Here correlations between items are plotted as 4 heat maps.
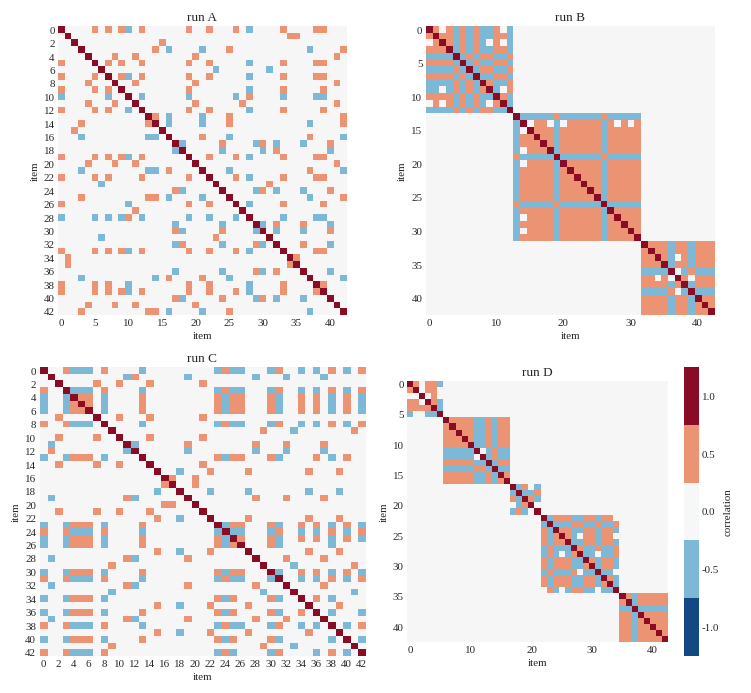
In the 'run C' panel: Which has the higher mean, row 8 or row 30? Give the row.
30
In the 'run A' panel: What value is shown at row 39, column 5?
0.5
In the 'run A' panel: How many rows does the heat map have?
43
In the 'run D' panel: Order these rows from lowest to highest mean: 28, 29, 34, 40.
28, 34, 29, 40
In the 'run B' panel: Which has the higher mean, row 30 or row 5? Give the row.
30
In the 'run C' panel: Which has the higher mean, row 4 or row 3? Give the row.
4
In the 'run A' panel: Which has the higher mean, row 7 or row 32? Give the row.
7
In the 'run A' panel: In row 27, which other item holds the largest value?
11
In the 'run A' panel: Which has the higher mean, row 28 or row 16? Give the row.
16
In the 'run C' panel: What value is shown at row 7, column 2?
0.5
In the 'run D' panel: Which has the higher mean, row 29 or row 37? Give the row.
29
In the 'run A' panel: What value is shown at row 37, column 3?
-0.5
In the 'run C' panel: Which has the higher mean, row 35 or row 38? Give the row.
35
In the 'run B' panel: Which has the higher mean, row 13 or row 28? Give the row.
28
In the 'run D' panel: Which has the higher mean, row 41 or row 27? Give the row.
41
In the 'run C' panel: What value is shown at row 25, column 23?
0.5
